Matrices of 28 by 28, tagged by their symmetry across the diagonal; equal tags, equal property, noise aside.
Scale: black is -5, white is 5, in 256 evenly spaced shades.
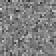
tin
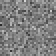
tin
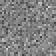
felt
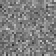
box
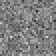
tin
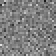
tin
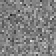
box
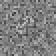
felt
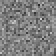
box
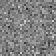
felt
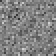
felt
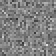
box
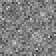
felt
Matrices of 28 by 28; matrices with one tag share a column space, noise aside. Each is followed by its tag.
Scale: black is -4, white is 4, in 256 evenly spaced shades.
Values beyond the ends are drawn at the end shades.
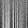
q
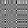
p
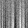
q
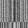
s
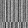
s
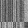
s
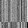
s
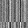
s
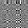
p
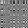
p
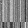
s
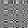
p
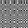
p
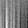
q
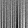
q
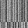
s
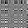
p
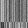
s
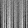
q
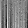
q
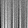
q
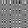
p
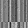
s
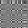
p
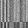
s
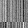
s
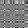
p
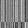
s
